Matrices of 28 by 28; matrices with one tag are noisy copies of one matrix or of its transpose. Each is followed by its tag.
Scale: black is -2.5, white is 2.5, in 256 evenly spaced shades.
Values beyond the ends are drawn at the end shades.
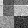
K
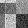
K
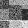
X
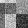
K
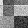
K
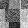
X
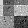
K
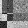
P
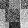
X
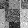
X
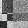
P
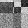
P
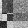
P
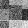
X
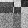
P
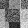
X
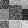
X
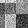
K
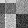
K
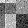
K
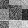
X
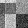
K
